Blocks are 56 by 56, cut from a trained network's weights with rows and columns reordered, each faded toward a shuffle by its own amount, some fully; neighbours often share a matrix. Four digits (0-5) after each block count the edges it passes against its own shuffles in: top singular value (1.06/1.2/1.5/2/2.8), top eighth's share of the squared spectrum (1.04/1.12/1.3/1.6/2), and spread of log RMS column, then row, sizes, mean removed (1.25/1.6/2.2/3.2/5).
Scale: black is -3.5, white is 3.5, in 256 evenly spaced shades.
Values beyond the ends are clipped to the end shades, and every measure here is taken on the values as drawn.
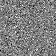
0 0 0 0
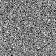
2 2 0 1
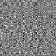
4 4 2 3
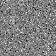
1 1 0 0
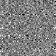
3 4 1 2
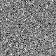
2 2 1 1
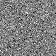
0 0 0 0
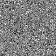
0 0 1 0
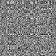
4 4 2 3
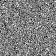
0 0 0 0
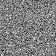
0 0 0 0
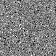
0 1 0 0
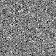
2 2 0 1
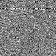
3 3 0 2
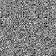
3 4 1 2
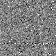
2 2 0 1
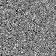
0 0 0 0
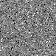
1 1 0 0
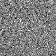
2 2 1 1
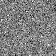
2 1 0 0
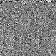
3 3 0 2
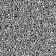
2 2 0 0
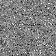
2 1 0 1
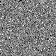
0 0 0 0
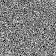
2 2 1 0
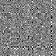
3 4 2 2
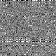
4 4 0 3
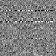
4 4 1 3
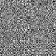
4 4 2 2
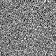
2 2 1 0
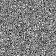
1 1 0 0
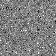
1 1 0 0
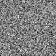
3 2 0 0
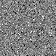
1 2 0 0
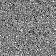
0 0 0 0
